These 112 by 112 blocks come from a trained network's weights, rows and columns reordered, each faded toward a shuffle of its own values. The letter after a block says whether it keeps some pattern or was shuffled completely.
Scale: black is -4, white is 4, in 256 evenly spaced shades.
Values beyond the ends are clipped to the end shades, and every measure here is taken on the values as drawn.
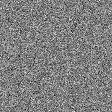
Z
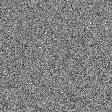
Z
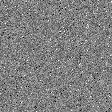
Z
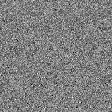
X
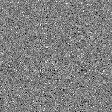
X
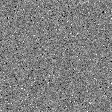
Z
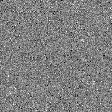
X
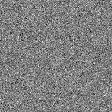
X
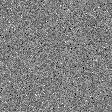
Z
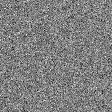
Z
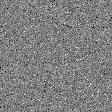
Z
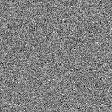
X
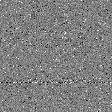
X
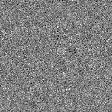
X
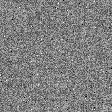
X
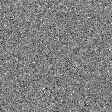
Z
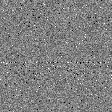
X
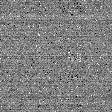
X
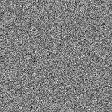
X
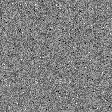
X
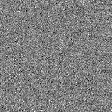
X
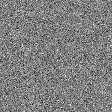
Z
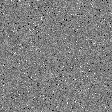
Z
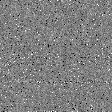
X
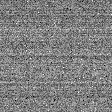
X
